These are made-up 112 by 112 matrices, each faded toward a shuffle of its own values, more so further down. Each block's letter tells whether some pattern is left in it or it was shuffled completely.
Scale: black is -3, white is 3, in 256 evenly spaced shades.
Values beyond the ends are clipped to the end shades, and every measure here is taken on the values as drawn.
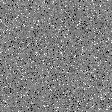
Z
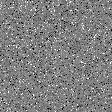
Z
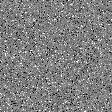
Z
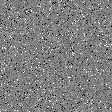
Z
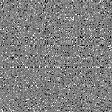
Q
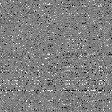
Q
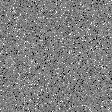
Z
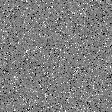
Z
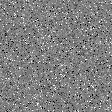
Z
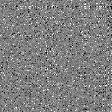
Q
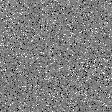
Z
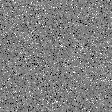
Z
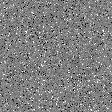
Z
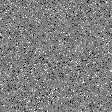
Z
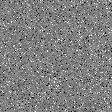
Z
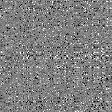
Q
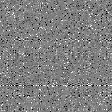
Q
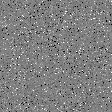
Z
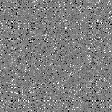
Q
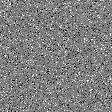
Z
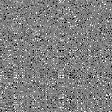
Q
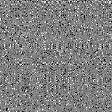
Q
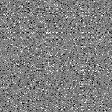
Q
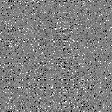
Q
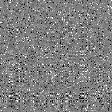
Q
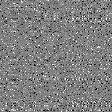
Q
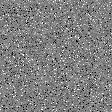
Z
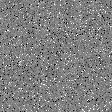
Z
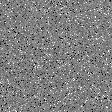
Z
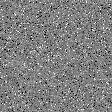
Z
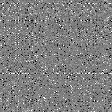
Q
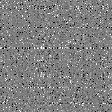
Q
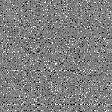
Q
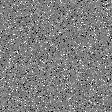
Z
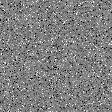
Z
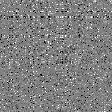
Q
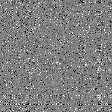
Q
